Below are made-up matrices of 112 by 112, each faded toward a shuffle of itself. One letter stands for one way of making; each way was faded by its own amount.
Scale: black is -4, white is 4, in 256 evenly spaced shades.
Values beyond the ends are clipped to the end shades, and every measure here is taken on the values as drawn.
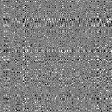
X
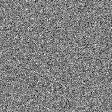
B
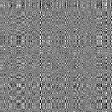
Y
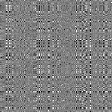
Y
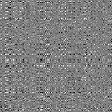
X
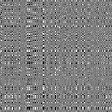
Y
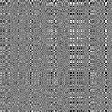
Y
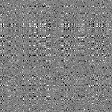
X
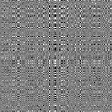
Y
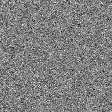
B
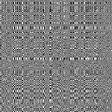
Y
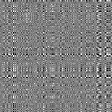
Y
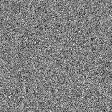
B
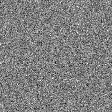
B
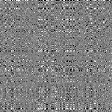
X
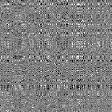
X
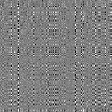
Y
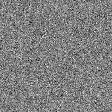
B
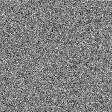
B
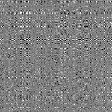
X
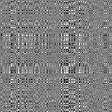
Y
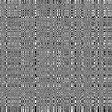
Y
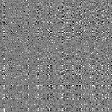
X
